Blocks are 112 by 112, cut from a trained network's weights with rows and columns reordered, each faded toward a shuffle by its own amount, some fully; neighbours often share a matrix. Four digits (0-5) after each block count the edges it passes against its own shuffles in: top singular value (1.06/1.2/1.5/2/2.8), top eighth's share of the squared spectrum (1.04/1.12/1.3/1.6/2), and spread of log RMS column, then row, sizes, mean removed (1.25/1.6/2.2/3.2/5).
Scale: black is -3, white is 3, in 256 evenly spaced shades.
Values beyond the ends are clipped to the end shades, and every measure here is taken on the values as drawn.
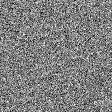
0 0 0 0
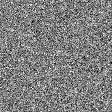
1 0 0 0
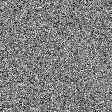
0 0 0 0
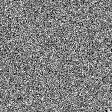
0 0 0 0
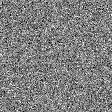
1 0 0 0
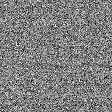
2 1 0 0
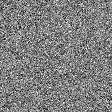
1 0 0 0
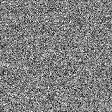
3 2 0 1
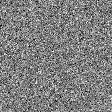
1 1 0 0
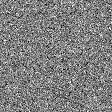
0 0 0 0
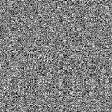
4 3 1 2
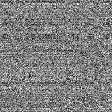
4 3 1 2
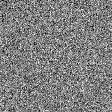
2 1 0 0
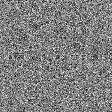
2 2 0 0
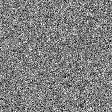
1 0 0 0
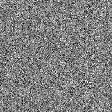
2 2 1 1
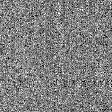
2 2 1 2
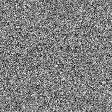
2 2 0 0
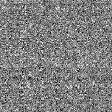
3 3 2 1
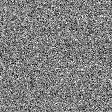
1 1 0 0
